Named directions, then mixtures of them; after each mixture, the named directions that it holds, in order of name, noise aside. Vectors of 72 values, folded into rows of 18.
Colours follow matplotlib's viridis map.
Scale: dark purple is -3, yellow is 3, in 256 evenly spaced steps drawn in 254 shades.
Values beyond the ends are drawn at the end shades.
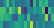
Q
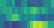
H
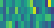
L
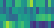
H, L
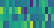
Q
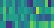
H, L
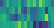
H, Q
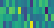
Q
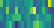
H, L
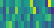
L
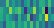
L, Q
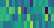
Q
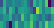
L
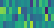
Q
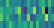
L, Q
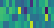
Q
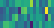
Q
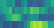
H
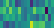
H, Q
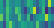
L, Q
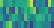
L, Q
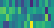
H, Q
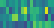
H, Q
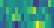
H, L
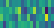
L, Q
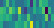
Q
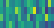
L, Q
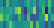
L, Q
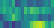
H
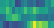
H
